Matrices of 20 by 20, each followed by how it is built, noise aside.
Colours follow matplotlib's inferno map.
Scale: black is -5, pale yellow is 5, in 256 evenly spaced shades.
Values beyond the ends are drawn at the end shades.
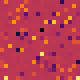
sparse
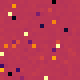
sparse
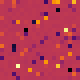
sparse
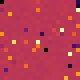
sparse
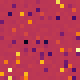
sparse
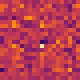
low rank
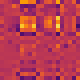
low rank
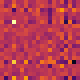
low rank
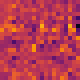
low rank
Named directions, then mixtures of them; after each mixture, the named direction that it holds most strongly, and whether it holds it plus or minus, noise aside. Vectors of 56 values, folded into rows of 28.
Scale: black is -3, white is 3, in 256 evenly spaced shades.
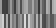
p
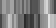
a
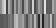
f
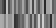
f, minus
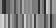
p, plus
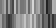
a, minus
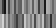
f, minus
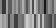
f, minus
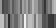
a, minus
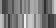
a, minus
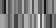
f, minus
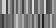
f, plus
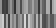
p, plus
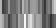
a, minus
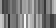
p, plus
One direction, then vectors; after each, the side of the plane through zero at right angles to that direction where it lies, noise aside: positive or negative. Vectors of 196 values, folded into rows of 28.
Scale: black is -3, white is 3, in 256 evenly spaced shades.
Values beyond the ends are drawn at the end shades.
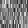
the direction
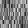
negative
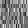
negative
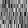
negative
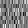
negative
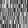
positive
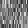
positive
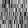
negative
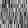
negative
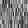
negative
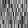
negative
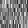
positive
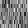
negative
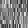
positive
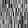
negative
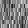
negative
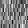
positive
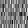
negative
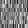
positive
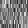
positive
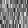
positive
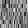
negative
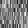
positive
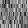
negative
